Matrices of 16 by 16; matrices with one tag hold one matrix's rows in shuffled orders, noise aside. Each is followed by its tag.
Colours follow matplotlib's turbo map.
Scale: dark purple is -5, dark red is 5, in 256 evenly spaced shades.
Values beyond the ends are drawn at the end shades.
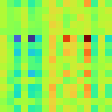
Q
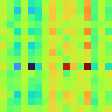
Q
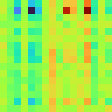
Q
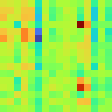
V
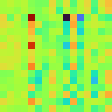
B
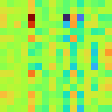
B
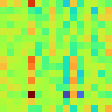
B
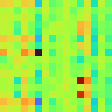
V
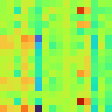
V
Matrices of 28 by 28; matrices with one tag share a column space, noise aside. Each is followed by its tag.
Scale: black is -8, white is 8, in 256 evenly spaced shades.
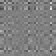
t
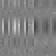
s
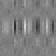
s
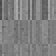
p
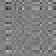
t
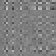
t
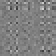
t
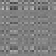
t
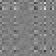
t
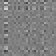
t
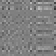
t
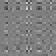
t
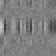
s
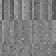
p
